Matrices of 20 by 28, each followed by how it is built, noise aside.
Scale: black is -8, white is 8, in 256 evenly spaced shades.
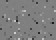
sparse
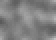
smooth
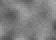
smooth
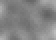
smooth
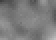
smooth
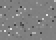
sparse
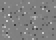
sparse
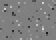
sparse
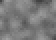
smooth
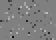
sparse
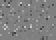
sparse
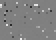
sparse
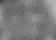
smooth
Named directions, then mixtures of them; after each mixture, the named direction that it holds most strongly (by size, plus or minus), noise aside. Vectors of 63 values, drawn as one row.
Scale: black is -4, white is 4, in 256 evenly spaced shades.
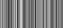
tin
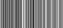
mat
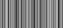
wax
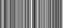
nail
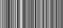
tin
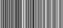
mat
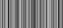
wax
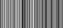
mat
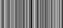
nail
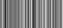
nail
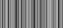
wax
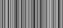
wax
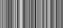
tin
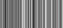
mat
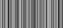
wax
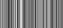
tin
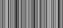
wax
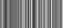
nail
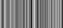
nail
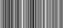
mat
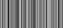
wax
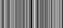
nail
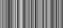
tin
